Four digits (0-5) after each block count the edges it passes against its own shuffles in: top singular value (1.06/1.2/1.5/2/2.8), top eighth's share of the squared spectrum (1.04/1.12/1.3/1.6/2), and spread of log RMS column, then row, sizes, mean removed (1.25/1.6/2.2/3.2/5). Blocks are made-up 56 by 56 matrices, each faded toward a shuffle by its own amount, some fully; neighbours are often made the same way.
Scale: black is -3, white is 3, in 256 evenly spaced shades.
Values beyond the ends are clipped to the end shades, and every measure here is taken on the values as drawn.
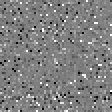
2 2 0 1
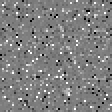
1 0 0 0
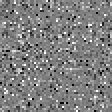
3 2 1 0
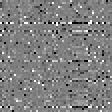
4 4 1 2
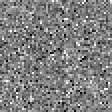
1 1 0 0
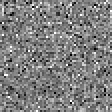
3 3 1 1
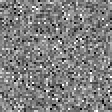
2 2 0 0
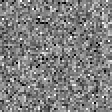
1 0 0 0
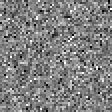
0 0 0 0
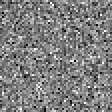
0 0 0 0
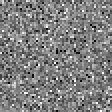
0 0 0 0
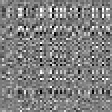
5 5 4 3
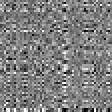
5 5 3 3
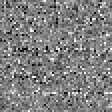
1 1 0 2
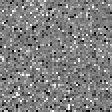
0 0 0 0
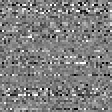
2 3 0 4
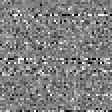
2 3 0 3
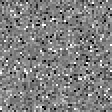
0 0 0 0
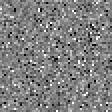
0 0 0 0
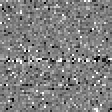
2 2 0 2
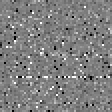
2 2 0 1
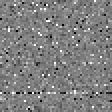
2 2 0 1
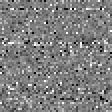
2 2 0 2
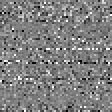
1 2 0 3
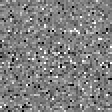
0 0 0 1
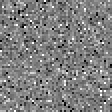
1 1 0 0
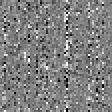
2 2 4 0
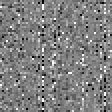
2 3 3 0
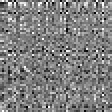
4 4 3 3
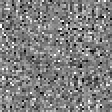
3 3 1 1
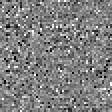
3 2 1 0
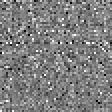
1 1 0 1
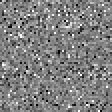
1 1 0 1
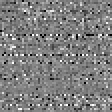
2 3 0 3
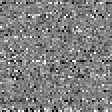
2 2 0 3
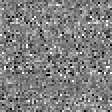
0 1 0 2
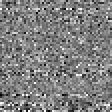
1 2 0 3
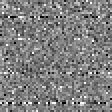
2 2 0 3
